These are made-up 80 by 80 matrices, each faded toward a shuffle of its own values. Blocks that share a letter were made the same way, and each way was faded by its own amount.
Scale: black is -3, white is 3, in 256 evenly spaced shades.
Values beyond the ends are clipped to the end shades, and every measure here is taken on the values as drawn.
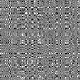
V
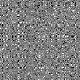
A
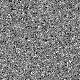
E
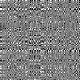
V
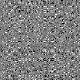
A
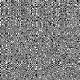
A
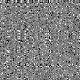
A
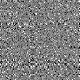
A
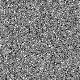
E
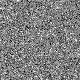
E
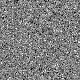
E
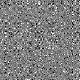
A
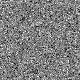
E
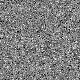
E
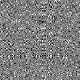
A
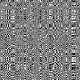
V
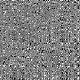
A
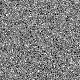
E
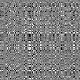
V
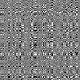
V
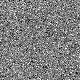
E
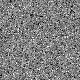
E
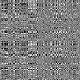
V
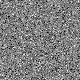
E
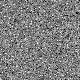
E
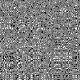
A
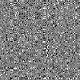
A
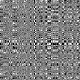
V
